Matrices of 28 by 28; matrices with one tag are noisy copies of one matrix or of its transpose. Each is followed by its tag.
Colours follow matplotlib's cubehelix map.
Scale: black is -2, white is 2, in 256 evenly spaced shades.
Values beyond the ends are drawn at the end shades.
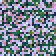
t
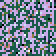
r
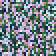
t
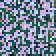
r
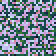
r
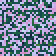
t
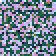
t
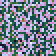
t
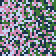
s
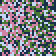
s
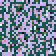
t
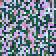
r
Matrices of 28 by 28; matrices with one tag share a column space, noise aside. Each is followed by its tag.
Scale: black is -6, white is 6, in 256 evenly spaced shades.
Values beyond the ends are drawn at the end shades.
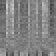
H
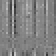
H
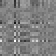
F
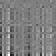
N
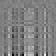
N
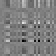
F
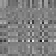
F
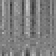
H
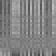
H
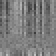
H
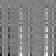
N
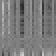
H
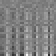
N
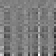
N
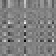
F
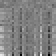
N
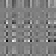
F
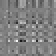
F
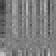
H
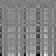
N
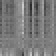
H
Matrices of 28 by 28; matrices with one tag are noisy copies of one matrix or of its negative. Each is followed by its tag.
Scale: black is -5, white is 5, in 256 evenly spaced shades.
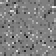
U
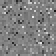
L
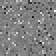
L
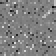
U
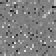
U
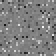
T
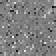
U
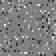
T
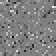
U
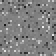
T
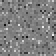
T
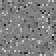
T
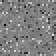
T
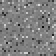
T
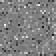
T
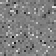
U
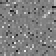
U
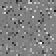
L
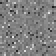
U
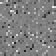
U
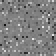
T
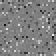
T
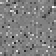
U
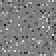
T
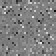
L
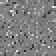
U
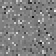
L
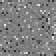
T
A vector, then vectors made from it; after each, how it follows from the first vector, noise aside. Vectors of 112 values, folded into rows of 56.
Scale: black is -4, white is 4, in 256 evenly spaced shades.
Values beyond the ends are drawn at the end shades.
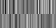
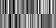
scaled up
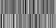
wrapped around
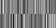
wrapped around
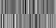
wrapped around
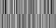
sign-scrambled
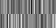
wrapped around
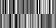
scaled up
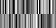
scaled up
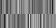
wrapped around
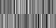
wrapped around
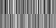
sign-scrambled
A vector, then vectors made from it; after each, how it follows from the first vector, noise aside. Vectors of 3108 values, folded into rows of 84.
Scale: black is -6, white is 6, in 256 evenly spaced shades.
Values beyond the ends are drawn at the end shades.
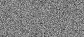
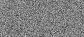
wrapped around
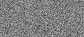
wrapped around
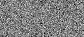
scaled up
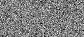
scaled up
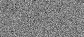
wrapped around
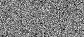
scaled up
